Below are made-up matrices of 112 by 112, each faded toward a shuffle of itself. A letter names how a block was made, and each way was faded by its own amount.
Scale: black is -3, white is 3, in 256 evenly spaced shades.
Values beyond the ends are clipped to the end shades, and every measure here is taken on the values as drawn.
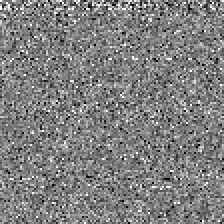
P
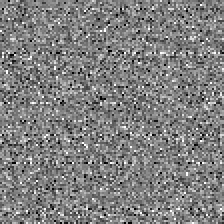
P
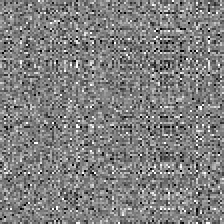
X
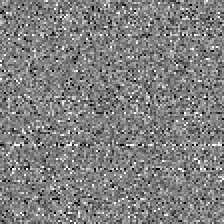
P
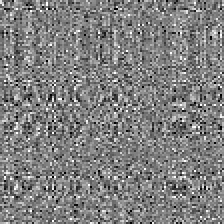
X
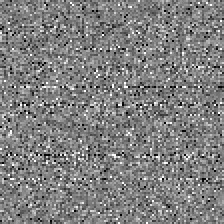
P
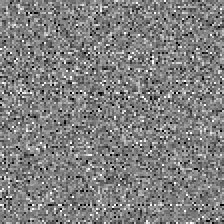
P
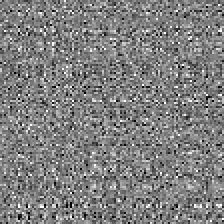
X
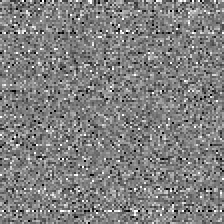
P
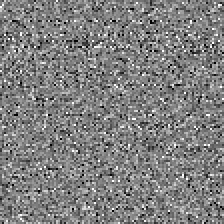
P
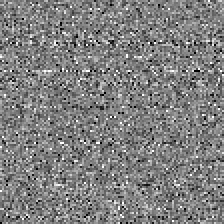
P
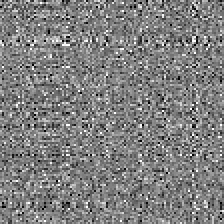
X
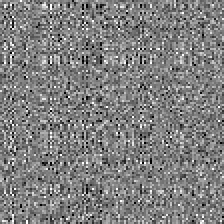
X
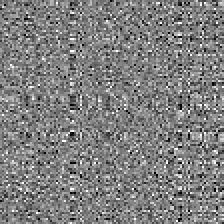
X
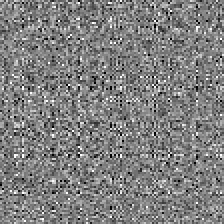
X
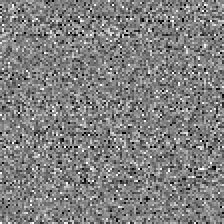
P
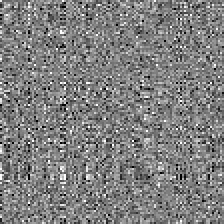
X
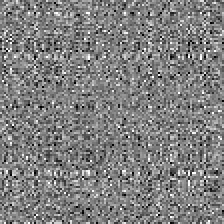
X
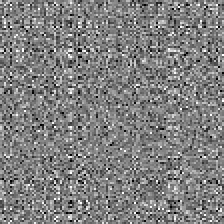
X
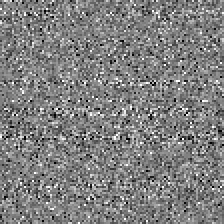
P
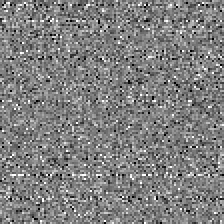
P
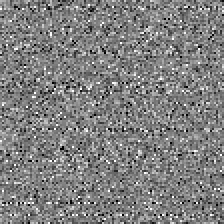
P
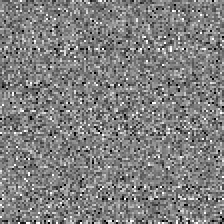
P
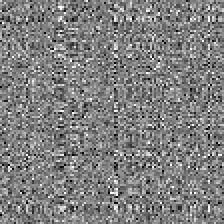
X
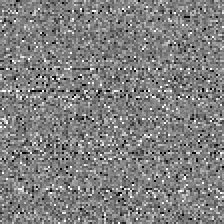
P
